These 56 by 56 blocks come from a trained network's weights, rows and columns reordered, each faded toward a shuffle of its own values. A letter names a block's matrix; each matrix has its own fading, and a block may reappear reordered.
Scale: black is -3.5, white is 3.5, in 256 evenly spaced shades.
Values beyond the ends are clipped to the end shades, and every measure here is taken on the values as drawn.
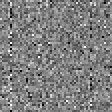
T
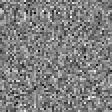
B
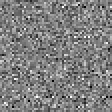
B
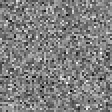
B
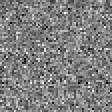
B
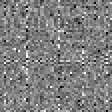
T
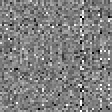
T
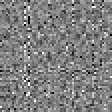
T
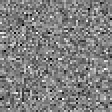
B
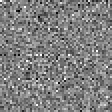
B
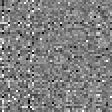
T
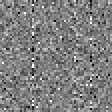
T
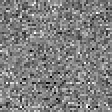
B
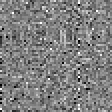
T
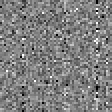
T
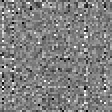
T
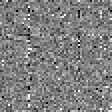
T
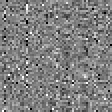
T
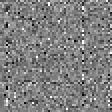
T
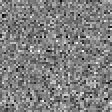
B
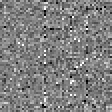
T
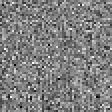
B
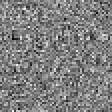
B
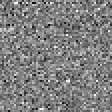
B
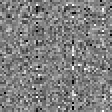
T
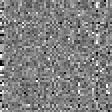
T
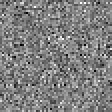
B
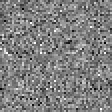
B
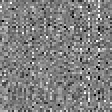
T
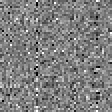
T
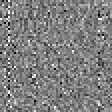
T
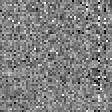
T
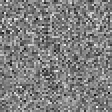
B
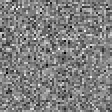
B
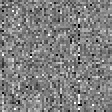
T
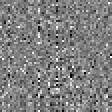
T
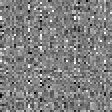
T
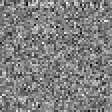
B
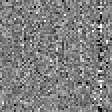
T
